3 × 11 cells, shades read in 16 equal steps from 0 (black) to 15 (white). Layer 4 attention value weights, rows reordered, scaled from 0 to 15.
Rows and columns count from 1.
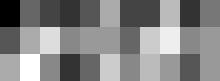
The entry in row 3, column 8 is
11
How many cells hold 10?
3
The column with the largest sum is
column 9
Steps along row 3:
up down down up up down up down down up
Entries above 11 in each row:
0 3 2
